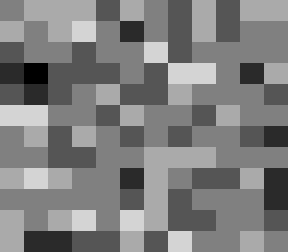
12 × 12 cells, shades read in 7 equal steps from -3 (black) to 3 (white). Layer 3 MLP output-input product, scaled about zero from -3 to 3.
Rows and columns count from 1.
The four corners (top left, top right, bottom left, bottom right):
0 1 1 0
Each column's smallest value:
-2 -3 -2 -1 -1 -2 -1 -1 -1 -1 -2 -2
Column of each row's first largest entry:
2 4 7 8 5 1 2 7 2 7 4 8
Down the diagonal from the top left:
0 0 0 -1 1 1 0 1 -1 0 0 0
